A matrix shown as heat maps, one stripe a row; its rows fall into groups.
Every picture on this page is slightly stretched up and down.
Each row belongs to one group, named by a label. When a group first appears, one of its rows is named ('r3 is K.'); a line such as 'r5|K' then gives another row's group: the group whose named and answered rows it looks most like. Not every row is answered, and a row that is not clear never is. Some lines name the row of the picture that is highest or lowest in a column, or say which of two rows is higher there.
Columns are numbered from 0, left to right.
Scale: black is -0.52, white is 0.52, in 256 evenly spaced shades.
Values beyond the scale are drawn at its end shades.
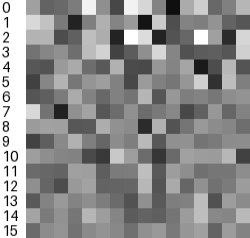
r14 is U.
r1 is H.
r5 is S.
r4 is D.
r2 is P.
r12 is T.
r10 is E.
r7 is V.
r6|T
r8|H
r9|T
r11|T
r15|S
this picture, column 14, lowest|2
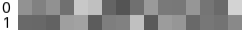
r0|U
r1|T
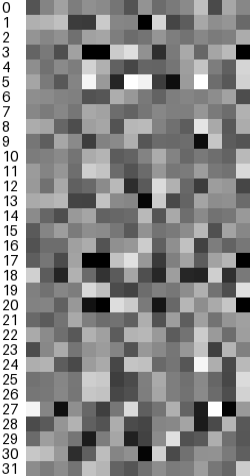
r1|H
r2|U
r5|P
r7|U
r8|P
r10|U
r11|U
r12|D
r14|T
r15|S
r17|E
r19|U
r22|P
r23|S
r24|P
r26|U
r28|D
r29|D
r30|H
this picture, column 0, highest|27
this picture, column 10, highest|29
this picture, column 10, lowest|5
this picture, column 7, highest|5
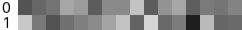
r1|V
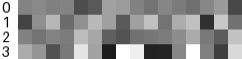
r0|E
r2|U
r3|P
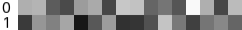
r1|D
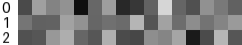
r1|T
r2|D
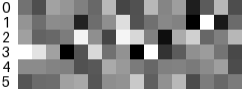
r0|D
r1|V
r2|P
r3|H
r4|E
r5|T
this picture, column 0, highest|3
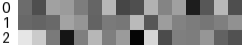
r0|D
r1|T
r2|H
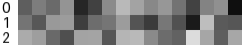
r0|E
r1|V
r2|P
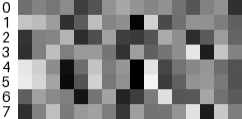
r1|H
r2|D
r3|S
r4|H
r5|H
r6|D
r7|S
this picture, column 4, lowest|6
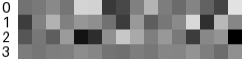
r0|U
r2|E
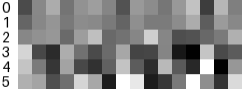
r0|S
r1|S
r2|U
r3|V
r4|V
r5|P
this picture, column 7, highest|5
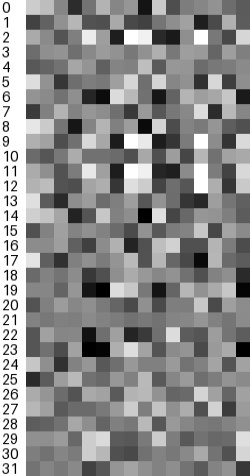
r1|D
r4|T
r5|V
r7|S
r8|H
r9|P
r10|T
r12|P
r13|V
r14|H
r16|D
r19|E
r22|D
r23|E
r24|V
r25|T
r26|P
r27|V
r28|T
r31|E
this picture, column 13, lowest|7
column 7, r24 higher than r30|Yes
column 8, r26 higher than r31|Yes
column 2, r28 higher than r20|No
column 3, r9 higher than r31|No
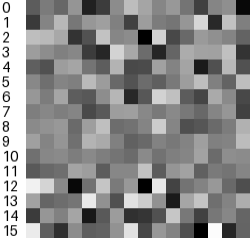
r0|E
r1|S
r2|H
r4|D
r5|U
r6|D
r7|E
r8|U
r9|U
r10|S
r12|H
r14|D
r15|V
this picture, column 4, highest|13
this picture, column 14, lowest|15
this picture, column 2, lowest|15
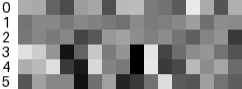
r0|P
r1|S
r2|E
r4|H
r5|D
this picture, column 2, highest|4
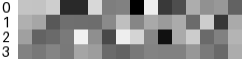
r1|V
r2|P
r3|U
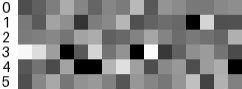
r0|T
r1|V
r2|U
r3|H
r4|E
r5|S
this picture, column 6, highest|4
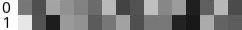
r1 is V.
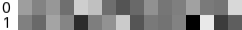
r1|V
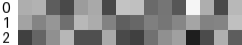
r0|P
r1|U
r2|D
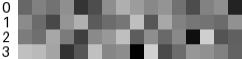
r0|E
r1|T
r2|V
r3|H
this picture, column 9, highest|3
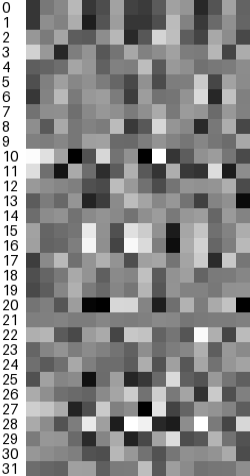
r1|D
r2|D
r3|V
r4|T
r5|S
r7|S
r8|D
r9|U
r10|H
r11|V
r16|P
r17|S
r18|T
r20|E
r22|P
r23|S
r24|T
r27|H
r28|P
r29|D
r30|E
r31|T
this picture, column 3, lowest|10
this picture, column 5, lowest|20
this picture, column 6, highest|20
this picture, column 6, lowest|28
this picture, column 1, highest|10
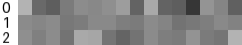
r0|V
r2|U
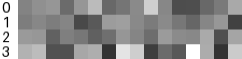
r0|U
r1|E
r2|V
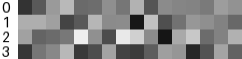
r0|T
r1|H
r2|P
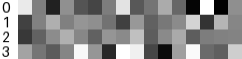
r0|V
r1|S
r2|T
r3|P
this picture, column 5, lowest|0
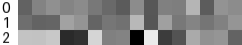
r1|T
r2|H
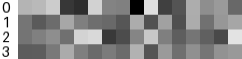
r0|H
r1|T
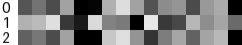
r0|E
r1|H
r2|E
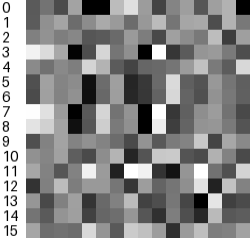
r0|E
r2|V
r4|U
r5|D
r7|H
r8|H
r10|D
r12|S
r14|V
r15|P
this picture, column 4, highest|11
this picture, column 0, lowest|12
